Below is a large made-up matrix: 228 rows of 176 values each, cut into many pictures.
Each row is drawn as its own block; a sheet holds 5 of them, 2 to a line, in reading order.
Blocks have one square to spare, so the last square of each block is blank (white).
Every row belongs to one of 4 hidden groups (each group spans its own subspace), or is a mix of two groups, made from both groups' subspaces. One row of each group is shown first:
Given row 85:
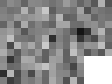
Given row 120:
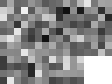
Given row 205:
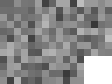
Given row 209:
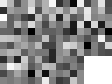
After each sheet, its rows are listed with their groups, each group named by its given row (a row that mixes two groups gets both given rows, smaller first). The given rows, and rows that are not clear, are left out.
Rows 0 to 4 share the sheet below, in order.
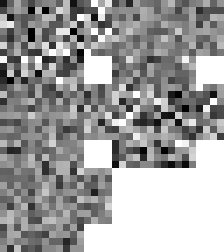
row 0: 205
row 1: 120
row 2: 209
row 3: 120
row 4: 205
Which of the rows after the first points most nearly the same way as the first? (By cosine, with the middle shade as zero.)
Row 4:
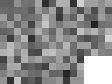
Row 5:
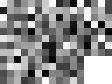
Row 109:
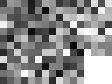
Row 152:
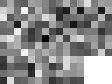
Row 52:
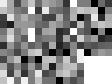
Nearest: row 109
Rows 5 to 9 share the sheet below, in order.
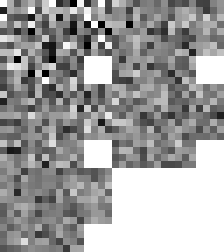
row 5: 209
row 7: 209
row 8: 120 and 209
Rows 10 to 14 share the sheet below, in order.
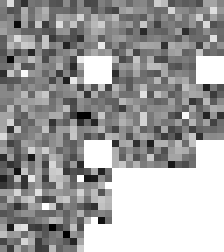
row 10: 85
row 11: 205 and 209
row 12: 85
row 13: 205
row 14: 120
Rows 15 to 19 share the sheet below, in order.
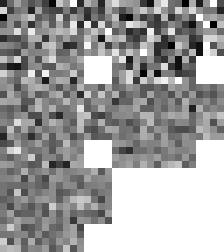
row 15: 209
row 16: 209
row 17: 85 and 209
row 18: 209
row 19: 85
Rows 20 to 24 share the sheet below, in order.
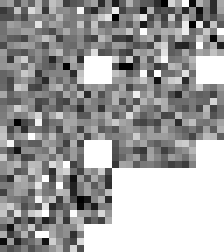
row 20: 120
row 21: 209
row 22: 85 and 209
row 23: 120
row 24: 85
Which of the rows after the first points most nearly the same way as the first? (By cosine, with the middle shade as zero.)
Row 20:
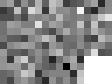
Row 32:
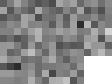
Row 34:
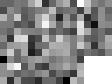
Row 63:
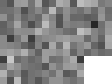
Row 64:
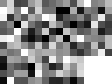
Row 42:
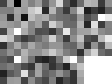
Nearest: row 42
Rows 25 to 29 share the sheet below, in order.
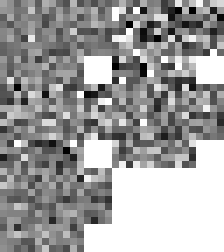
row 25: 205
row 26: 120
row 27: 120
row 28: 205
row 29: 120 and 209
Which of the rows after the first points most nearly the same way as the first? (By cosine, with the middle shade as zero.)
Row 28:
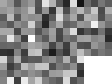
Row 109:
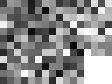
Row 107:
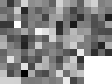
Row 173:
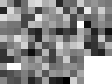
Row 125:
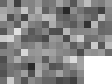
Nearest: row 107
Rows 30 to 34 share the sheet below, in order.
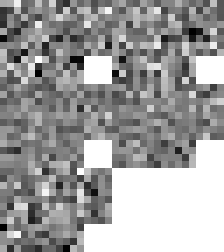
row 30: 120
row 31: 85
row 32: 209
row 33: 120
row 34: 205 and 209
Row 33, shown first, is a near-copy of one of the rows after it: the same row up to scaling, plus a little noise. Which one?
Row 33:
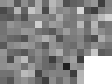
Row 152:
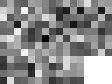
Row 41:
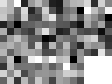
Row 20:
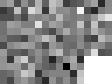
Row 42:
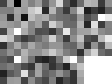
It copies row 20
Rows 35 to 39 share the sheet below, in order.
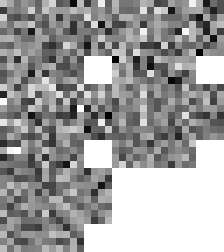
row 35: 209
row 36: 205
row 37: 209
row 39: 120
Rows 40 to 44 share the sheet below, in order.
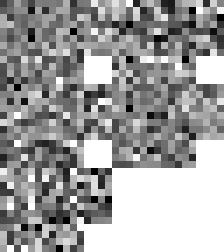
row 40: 205
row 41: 120
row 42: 120
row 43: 85
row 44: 205
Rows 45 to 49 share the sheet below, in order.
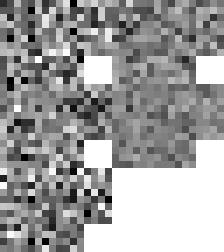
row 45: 205
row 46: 120
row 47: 85
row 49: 209
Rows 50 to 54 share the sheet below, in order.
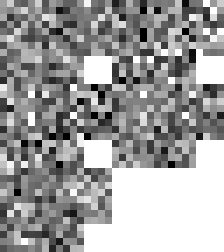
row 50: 120
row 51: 205
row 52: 205
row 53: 120 and 205
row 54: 85
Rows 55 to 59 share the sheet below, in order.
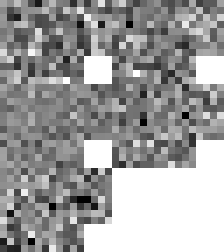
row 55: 209
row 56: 85
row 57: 205
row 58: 205
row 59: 85
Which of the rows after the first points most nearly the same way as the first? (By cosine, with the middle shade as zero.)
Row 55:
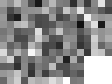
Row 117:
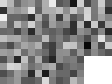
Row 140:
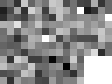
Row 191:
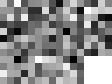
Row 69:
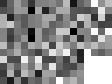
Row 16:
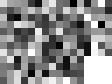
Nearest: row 16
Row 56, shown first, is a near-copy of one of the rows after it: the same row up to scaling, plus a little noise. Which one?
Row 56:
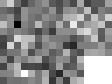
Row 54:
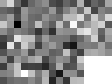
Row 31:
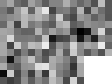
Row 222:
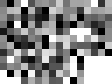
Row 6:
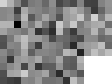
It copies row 54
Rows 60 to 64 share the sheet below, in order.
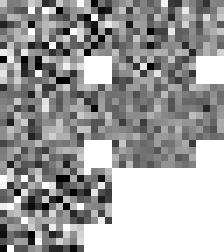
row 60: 205
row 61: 85
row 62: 205 and 209
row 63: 85 and 205
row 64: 120
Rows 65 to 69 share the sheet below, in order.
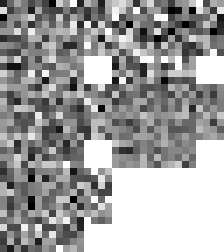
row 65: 209
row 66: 120
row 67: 209
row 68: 209
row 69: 205
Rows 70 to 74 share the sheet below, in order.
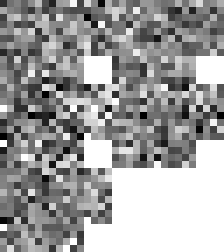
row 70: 209
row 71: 120
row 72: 85 and 205
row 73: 209
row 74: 85 and 205
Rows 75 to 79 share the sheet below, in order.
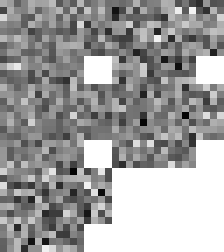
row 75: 209
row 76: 120
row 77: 205
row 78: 205
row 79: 209
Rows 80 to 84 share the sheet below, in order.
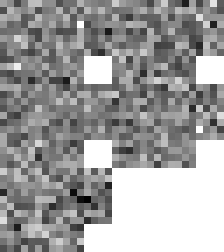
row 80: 209
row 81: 209
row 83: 209
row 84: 85 and 120
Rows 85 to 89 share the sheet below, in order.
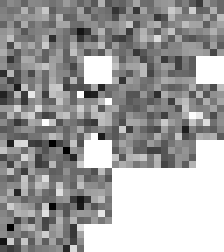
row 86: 120
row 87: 120
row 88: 85
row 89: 85
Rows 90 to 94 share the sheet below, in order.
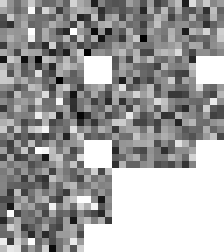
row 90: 205
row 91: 205
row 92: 85
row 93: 120
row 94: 85
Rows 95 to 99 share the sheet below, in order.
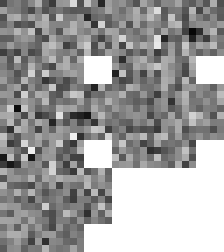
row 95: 209
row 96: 85
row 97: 85
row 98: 85
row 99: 209
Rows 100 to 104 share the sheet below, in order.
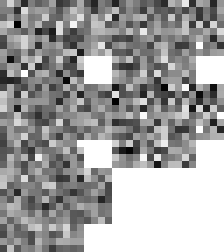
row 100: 85
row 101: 209
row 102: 85 and 120
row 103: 209
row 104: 120
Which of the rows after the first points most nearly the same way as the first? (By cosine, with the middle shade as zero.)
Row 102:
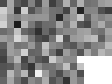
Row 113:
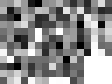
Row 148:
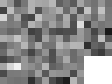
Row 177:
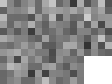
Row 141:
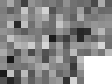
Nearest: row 141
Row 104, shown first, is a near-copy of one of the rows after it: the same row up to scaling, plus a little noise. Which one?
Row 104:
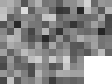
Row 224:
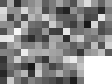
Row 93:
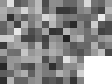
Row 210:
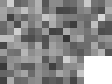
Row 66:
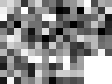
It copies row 66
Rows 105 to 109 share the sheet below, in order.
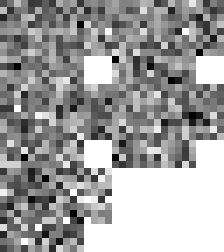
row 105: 209
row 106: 205
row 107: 85
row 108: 85
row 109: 85 and 205
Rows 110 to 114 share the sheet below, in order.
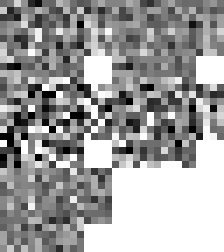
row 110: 209
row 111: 209
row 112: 205
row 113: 209
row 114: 205
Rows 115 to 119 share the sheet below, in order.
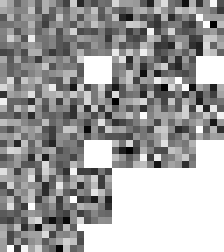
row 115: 205
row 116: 209
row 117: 209
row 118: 209
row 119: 205
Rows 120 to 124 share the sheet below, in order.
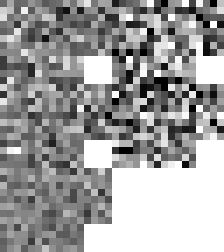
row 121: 209
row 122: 209
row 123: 209
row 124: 209
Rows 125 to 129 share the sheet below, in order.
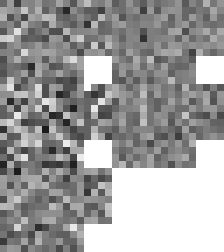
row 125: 120
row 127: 120
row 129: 120
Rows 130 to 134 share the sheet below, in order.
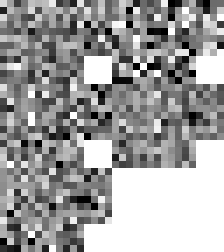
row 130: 209
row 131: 85
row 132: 205
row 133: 85
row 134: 85
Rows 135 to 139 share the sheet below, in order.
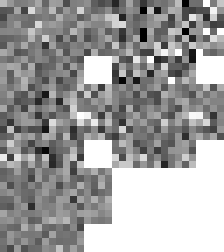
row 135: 120 and 205
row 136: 205
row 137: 85
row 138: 85
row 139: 205
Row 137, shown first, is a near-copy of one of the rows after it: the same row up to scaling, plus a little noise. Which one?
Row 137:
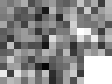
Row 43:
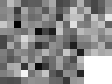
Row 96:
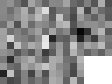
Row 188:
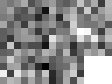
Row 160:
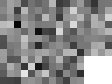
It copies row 188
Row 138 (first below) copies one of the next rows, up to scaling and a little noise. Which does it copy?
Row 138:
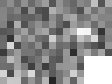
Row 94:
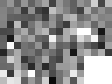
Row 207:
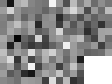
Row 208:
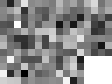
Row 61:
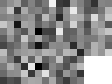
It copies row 94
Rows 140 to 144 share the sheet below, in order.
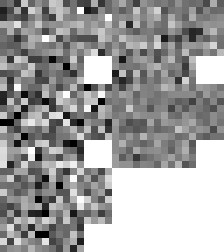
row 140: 120
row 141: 85
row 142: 120
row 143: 85
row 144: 85
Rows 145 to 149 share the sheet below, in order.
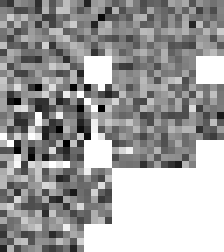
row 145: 120
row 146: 209
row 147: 209
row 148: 209
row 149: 120
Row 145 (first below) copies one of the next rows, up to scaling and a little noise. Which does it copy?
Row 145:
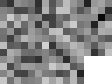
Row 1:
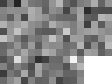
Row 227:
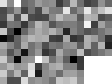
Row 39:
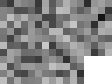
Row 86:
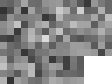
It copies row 39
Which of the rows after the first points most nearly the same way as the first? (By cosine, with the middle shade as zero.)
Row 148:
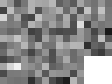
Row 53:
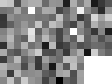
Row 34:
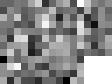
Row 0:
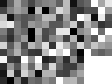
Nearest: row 34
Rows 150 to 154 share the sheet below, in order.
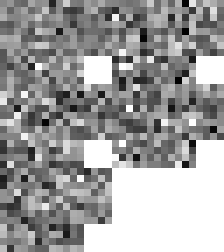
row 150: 85 and 120
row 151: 205 and 209
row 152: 120
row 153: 85
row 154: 120
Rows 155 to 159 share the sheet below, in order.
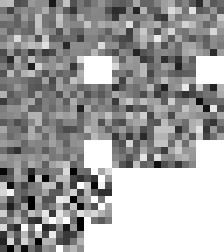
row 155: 85
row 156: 120
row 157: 209
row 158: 209
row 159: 205
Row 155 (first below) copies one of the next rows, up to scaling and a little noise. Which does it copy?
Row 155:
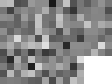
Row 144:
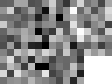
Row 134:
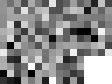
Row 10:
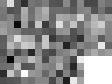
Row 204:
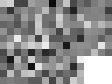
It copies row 204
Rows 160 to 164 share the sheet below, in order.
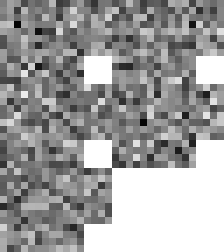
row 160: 85
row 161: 209
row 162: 120
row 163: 120 and 205
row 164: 120
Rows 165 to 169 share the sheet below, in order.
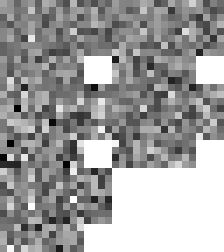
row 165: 205
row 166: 205
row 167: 85
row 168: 205
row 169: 205
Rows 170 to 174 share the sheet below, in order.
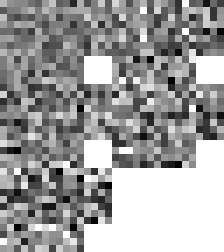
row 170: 209
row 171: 205
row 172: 209
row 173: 209
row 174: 120
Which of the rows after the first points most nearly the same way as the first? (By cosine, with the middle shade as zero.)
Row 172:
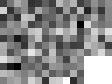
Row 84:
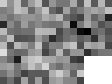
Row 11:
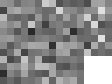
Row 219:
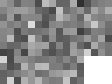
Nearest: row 219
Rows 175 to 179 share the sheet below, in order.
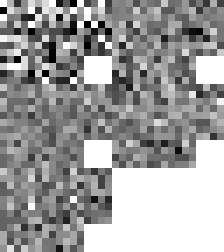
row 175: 209
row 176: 85
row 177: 209
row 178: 120
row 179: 205
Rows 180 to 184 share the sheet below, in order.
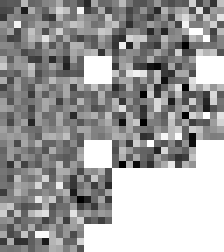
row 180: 120
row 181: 85
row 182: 205
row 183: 205
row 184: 85
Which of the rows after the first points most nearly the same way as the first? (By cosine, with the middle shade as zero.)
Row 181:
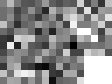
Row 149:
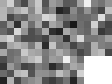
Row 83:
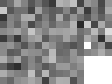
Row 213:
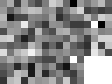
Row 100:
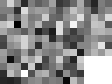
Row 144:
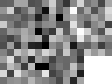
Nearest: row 144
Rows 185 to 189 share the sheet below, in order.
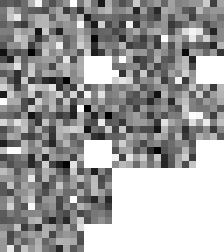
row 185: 209
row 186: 85
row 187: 209
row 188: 85
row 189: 205
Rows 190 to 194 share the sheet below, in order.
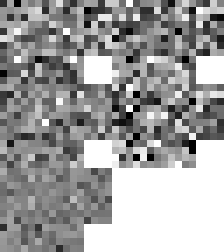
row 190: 120
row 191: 120
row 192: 85 and 120
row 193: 85 and 120
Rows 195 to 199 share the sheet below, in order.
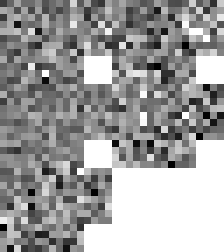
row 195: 85 and 209
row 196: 85
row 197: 209
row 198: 205
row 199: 205
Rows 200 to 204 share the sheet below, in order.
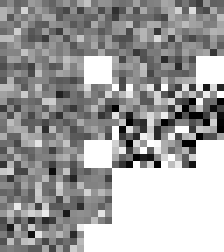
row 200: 120
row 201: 120
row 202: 120
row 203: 85 and 120
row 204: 85
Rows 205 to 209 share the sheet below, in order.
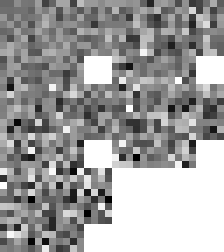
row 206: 205 and 209
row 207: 85
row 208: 85
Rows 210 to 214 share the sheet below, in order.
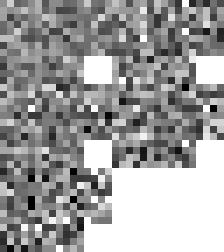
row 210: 120
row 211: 205
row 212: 205 and 209
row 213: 120 and 209
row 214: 205
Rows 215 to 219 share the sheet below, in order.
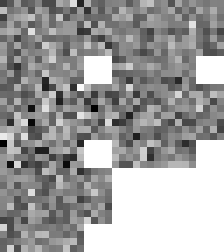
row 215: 85 and 209
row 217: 205
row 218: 120
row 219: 205
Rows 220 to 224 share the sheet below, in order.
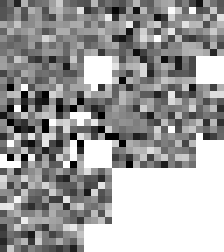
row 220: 120
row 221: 120
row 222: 85
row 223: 205 and 209
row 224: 120
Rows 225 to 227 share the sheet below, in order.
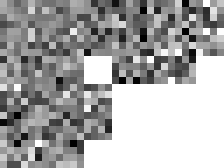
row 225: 205
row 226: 205
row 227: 120
